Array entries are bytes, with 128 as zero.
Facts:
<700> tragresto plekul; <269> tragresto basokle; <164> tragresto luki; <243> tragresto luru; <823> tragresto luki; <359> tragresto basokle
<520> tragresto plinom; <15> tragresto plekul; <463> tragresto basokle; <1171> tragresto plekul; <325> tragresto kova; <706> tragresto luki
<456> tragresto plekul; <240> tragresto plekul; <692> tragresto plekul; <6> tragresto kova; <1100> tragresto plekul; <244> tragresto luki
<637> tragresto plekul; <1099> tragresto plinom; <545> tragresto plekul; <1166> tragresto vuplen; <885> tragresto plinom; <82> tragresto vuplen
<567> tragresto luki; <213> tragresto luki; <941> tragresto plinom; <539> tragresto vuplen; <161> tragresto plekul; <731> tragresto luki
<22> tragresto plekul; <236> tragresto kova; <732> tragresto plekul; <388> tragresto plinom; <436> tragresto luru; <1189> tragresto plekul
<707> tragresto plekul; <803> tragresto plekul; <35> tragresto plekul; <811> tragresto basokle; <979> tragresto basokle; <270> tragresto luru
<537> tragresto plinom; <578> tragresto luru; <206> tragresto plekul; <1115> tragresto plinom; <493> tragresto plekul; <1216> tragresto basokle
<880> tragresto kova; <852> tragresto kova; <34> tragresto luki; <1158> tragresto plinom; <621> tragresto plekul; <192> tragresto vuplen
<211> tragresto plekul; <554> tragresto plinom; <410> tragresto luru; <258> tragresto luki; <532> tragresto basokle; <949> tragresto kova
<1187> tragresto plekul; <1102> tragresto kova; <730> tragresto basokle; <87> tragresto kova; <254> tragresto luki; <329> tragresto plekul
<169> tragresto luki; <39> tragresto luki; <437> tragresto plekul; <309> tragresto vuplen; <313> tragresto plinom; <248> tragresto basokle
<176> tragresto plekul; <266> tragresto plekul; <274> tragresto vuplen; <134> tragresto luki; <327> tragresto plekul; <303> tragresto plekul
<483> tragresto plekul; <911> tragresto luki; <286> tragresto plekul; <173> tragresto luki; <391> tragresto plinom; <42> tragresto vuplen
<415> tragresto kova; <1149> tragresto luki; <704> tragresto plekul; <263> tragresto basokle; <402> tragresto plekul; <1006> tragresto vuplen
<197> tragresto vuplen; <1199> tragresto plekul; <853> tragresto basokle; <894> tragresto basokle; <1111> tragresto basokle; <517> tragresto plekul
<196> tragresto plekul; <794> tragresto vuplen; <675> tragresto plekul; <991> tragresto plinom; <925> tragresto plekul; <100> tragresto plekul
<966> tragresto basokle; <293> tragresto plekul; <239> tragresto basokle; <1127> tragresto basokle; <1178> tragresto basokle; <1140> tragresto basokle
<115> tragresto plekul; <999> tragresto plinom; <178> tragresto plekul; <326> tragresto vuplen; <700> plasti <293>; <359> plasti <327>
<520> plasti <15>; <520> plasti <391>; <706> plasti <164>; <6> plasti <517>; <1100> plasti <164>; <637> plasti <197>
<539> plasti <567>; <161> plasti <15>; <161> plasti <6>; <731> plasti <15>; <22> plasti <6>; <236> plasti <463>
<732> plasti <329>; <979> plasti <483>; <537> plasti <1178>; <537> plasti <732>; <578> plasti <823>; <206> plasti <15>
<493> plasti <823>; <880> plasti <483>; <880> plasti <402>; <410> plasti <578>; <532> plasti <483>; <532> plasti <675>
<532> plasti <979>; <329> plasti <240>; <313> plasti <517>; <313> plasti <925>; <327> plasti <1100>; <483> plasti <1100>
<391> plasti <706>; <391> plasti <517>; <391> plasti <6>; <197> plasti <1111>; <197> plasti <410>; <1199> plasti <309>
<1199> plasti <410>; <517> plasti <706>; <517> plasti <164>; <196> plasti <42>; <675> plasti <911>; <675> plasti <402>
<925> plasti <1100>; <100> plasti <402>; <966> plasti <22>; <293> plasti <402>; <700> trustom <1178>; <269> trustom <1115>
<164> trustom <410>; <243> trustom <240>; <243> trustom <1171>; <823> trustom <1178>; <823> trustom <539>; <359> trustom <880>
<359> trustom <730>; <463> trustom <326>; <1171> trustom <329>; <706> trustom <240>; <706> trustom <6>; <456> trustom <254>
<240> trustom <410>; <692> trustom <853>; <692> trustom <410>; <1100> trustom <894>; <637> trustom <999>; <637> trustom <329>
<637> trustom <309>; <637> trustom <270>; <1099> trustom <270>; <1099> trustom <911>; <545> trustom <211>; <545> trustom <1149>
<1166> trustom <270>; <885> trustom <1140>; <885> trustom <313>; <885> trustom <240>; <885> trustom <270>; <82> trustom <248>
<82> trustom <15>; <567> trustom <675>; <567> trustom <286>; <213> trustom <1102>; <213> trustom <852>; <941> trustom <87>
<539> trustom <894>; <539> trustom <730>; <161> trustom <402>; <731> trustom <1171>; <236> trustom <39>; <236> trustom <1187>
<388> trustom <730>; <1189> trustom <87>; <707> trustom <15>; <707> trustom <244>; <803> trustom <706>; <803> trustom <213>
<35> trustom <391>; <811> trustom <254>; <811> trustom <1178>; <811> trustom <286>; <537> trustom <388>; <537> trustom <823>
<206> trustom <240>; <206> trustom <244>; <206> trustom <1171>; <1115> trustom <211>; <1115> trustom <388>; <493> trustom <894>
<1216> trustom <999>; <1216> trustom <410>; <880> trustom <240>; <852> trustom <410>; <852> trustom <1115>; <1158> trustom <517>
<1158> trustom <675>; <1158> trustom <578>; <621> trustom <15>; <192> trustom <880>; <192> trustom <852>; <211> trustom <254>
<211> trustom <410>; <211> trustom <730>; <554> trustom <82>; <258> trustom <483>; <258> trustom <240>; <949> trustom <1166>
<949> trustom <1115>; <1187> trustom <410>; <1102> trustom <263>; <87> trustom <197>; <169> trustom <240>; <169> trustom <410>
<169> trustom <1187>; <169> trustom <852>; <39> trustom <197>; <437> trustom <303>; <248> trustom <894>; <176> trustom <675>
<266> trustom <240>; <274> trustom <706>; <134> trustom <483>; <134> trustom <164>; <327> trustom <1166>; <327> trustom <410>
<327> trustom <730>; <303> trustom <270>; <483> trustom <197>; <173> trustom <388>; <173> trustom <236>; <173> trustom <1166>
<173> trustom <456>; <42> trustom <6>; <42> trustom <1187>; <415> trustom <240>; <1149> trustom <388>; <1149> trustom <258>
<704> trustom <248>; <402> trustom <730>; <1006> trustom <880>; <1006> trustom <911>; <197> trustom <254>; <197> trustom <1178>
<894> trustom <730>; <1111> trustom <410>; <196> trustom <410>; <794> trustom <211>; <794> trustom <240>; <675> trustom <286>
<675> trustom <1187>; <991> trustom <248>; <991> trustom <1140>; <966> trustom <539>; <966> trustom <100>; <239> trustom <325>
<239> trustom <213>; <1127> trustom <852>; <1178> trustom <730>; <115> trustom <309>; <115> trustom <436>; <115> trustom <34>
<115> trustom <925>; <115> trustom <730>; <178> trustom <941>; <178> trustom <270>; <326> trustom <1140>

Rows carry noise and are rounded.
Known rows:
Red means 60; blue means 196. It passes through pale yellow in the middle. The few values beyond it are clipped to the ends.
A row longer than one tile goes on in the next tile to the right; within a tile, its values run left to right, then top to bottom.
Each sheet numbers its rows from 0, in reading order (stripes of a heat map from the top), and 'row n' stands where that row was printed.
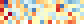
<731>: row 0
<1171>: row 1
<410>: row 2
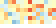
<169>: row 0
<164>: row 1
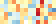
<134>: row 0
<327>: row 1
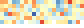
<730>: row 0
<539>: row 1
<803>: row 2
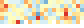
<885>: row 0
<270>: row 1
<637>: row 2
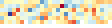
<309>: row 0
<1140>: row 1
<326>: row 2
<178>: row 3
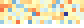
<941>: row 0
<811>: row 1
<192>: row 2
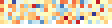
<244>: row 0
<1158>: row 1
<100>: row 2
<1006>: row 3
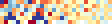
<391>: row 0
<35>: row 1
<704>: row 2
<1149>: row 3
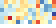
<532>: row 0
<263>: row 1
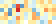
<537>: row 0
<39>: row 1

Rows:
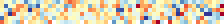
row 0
<34>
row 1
<22>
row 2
<176>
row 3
<115>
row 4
<313>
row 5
<554>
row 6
<436>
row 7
<325>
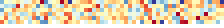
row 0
<732>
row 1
<853>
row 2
<402>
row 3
<823>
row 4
<700>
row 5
<463>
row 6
<15>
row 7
<517>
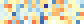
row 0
<1102>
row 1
<6>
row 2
<236>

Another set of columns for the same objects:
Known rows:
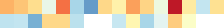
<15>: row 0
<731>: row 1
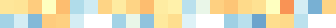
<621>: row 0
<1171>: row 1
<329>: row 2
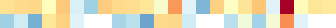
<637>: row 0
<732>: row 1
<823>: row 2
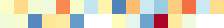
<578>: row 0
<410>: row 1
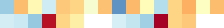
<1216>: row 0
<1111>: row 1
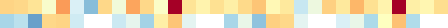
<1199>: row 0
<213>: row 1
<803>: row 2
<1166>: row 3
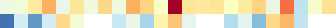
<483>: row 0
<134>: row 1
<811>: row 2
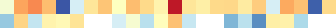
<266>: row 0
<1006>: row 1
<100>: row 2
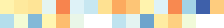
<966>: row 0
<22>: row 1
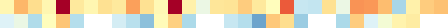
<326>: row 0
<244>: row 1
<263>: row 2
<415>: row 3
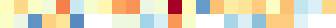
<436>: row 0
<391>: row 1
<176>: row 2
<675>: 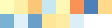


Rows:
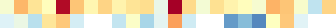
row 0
<42>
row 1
<197>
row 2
<925>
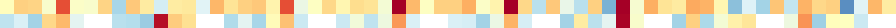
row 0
<949>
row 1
<692>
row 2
<87>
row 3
<537>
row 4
<313>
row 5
<539>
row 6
<206>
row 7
<243>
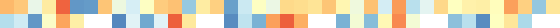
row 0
<517>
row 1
<1100>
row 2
<327>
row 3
<493>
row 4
<979>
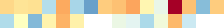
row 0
<161>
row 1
<520>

